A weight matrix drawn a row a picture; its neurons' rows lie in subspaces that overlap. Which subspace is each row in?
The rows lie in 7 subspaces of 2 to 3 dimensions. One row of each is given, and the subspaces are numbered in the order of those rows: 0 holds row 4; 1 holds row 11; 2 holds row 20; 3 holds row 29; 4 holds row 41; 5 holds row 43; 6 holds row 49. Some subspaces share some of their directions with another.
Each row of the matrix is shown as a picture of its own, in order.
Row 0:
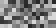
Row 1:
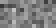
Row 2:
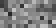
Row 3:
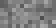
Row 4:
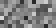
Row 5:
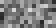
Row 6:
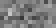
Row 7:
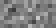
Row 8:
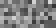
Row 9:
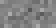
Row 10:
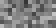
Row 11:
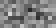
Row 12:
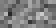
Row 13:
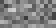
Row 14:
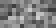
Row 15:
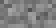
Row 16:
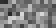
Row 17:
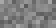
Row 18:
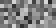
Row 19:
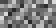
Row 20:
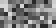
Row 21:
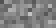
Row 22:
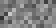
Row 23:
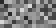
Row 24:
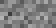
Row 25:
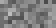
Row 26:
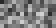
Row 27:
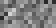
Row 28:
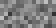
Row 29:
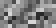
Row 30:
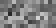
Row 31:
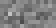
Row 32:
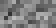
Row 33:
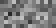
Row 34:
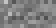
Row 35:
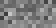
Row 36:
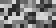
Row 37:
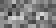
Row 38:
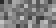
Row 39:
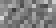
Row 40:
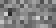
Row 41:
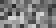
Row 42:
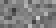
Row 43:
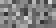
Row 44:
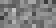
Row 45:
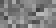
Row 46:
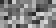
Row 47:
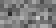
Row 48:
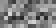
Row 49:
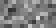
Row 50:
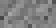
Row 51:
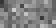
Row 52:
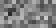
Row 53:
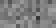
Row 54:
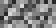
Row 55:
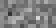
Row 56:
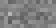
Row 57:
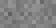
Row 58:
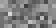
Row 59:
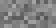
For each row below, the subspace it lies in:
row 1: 4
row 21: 6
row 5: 1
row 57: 1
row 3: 2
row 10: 6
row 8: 5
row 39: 1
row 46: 3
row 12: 3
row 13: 6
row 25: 4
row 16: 4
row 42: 6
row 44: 4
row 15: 6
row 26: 4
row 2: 2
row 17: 3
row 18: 5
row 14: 1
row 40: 0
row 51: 2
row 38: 3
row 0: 6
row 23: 6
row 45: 3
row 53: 3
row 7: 6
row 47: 0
